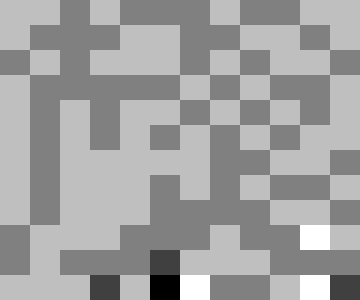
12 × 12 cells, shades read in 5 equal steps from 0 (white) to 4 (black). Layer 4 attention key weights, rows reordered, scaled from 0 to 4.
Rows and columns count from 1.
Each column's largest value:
2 2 2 3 2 4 2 2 2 2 2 3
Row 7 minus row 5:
0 0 0 -1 0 0 -1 1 0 0 -1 1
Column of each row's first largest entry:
3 2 1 2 2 2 2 2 2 1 6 6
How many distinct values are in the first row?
2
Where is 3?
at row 11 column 6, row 12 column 4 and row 12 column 12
